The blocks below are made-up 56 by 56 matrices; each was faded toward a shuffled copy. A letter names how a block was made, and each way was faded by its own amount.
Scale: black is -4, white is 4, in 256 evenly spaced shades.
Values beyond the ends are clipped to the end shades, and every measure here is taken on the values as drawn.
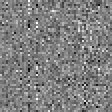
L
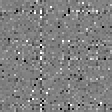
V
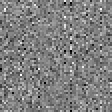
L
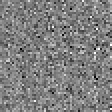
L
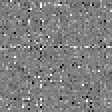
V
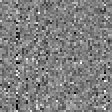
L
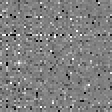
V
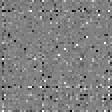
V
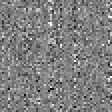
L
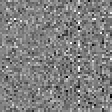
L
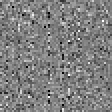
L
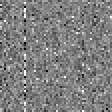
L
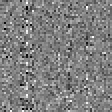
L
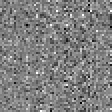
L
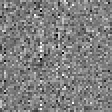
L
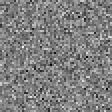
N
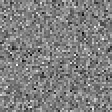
N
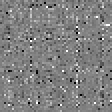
V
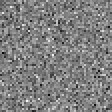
N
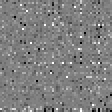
V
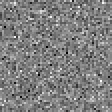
N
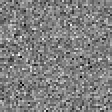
N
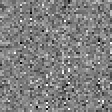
L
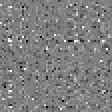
V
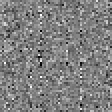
L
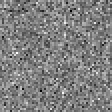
N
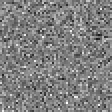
N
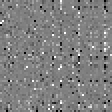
V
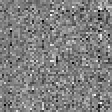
L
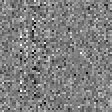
L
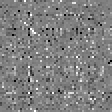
V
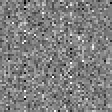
L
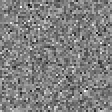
N
